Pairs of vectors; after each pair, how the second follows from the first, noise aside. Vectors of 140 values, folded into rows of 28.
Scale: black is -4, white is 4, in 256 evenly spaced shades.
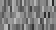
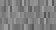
shrunk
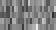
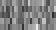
copied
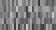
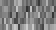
sign-scrambled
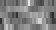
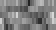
negated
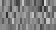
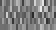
negated
